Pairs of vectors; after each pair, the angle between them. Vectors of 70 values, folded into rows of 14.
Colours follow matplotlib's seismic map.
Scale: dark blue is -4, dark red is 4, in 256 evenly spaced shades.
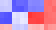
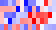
partly aligned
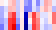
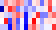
partly aligned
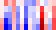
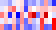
partly aligned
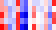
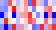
partly opposed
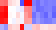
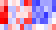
nearly parallel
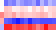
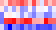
nearly opposite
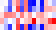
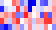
partly aligned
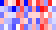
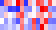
nearly parallel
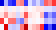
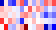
nearly parallel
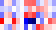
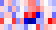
nearly parallel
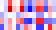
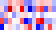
nearly parallel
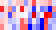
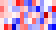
partly aligned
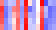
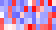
orthogonal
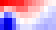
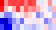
nearly parallel
